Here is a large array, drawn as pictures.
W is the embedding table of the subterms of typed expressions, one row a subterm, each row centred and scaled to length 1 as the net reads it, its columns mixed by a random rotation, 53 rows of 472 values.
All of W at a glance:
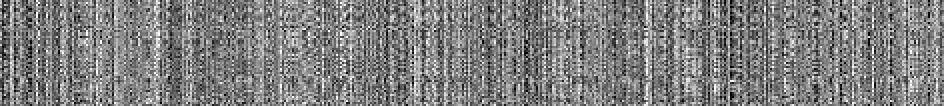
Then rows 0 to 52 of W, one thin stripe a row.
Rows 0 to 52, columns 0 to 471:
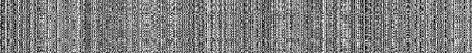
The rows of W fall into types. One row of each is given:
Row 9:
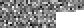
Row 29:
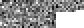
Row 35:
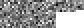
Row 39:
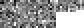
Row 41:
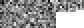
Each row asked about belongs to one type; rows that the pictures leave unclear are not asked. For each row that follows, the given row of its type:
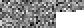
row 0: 35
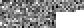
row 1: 29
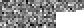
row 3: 9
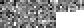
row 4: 39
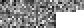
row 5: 39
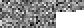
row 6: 35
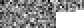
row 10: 41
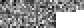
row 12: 39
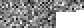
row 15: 29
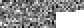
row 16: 29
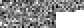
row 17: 29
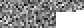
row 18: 35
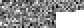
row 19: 29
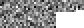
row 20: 41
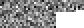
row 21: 41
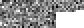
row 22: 29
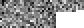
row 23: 41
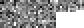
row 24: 39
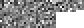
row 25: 35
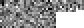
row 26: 41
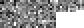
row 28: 39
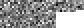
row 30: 35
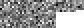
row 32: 35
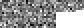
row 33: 9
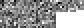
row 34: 39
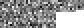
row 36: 9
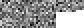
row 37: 35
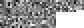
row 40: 39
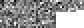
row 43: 39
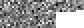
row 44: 35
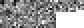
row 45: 39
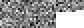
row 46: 35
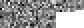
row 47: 35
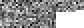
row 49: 29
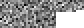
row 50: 35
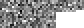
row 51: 9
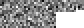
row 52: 41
